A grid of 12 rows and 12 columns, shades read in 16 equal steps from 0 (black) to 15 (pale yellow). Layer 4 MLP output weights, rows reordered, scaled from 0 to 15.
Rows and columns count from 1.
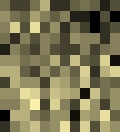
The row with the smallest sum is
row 2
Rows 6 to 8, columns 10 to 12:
5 13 1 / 3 11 13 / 5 7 6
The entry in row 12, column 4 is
12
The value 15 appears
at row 10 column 4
